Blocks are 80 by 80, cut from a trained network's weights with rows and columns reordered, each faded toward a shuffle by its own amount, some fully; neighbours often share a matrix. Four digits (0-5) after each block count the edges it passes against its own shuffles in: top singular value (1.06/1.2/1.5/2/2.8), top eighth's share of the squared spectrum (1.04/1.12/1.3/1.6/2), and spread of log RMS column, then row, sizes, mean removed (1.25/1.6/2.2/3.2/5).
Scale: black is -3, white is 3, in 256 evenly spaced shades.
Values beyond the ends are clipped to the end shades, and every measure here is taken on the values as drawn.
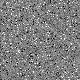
1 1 0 0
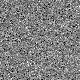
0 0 0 0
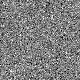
0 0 0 0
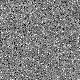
0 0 0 0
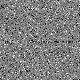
3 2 0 1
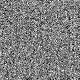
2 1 0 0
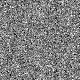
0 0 0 0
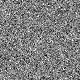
0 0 0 0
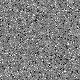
1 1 0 0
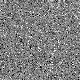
2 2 0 0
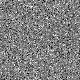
1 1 0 0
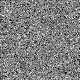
2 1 1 0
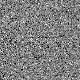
2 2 1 1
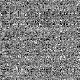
3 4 2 2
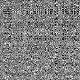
3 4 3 2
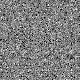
2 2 0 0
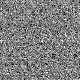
2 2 1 0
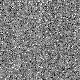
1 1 0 0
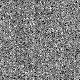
1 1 0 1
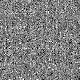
2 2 0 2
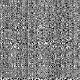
3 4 2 3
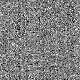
2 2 0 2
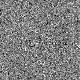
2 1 0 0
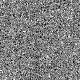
1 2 0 1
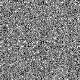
2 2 1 1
